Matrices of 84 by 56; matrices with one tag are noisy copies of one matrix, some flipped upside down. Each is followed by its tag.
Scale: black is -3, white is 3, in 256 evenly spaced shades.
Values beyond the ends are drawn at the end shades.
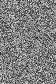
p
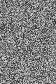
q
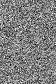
p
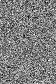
q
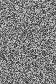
q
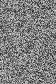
p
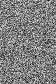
q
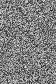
p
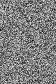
p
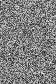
q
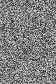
q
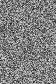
q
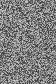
p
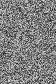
p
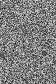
q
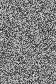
p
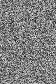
q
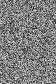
q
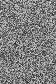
q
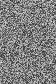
q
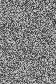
q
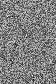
q
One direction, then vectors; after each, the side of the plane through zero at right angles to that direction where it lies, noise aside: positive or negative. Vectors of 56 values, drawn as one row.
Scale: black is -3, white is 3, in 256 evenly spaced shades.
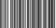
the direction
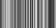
positive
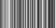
positive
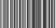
positive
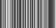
positive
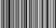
negative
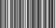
positive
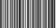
positive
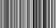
positive
